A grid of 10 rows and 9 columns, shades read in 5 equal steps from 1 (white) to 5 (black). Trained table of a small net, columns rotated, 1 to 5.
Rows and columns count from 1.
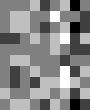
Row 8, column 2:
4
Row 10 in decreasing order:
5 4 4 3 3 3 2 2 2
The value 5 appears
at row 1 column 8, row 3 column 8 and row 10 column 8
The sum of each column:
30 29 26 27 31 24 22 39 31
